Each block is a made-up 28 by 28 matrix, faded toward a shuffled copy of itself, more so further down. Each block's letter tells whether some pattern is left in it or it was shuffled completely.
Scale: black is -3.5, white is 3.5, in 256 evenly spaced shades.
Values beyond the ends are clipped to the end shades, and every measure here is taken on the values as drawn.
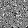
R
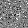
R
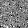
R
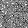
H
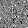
H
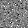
H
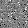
H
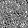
R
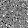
H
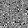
R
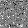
R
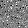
R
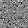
R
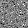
H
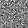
H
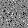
H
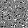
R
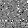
R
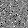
H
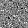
H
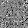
R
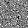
R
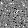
H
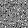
R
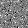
H
